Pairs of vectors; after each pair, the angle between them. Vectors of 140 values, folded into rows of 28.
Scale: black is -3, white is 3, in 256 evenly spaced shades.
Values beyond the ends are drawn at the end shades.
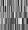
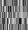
partly opposed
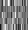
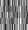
partly opposed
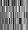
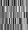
nearly parallel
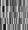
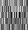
orthogonal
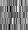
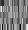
partly opposed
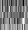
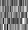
partly aligned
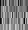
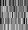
nearly parallel
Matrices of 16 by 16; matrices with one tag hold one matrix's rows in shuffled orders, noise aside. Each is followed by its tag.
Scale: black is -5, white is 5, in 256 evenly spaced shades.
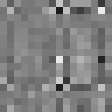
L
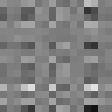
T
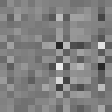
L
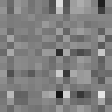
L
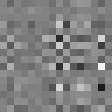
L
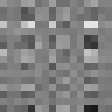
T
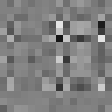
L
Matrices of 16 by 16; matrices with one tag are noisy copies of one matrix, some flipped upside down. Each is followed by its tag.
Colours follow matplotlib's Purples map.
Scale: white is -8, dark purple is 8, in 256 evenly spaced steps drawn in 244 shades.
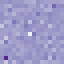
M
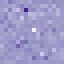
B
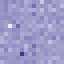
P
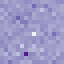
B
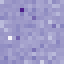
P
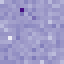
P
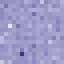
P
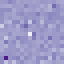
M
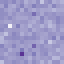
P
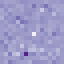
B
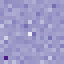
M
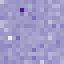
P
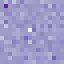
M
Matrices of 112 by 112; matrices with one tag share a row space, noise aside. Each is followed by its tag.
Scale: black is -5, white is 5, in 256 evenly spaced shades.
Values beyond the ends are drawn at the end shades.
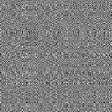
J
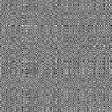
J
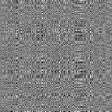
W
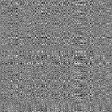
W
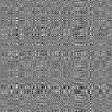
W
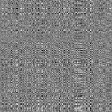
W
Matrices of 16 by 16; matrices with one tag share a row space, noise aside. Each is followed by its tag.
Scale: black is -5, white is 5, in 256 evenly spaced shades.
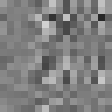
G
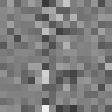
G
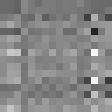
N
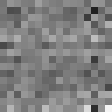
N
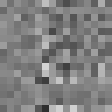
G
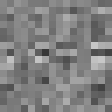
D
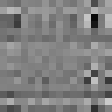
N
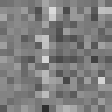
G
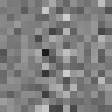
G
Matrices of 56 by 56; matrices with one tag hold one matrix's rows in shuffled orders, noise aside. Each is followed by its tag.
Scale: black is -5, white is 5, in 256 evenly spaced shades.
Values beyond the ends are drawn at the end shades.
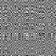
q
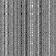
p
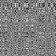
q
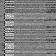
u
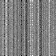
p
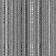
p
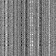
p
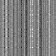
p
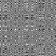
q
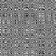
q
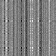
p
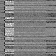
u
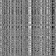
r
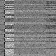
u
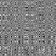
q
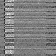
u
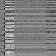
u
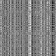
r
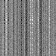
p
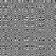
q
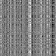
r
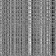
r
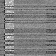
u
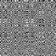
q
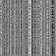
r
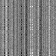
p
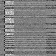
u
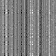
p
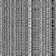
r
